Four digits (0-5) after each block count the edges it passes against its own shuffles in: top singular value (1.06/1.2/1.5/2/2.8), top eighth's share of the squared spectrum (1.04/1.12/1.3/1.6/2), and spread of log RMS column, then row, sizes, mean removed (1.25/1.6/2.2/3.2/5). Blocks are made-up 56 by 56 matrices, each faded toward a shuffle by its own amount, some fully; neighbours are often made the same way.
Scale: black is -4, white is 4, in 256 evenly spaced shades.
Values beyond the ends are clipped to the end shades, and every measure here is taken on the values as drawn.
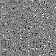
3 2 1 0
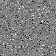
1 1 0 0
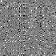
4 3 2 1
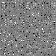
3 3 1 1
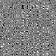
4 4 2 2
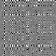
5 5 3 3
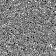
1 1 0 0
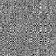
4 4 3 2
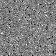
0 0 0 0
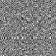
4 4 2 2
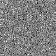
3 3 1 1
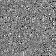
3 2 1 1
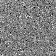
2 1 0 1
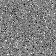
0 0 0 0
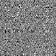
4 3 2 1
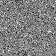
0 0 0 0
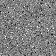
1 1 0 0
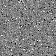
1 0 0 0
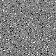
2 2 0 0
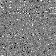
3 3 0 2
